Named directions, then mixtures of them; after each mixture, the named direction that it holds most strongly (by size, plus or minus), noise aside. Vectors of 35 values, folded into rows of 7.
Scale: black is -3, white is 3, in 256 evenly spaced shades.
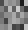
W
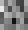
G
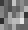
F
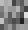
F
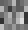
F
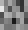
G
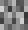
G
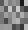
W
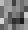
F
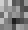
F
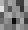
G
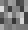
G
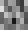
G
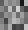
W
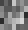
F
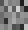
W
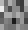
G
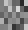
W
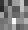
G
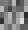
F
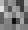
G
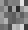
W
